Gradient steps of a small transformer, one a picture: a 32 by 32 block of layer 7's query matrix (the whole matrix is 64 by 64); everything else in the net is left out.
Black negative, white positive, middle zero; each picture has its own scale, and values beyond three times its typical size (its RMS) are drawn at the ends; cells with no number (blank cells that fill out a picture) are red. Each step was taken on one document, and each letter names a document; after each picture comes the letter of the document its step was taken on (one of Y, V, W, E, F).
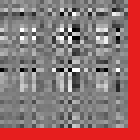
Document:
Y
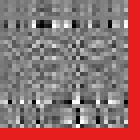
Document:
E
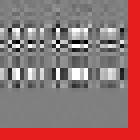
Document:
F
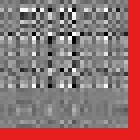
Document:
Y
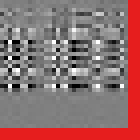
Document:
F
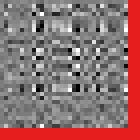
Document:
E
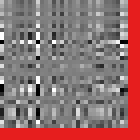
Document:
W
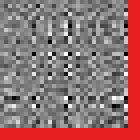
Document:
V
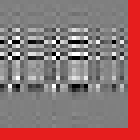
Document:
F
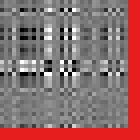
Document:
Y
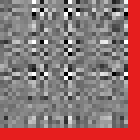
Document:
V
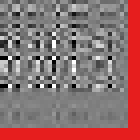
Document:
F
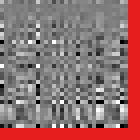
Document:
W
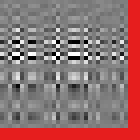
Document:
F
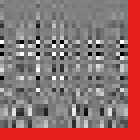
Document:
W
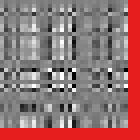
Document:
Y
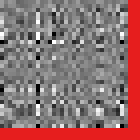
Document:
W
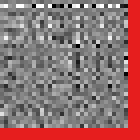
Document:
E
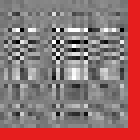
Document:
F
